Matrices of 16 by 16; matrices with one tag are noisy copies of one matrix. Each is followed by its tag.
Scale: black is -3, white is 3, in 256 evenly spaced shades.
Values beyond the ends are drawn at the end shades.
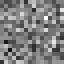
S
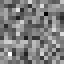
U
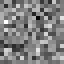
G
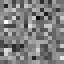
G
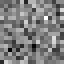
S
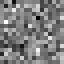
G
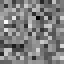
G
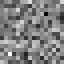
U
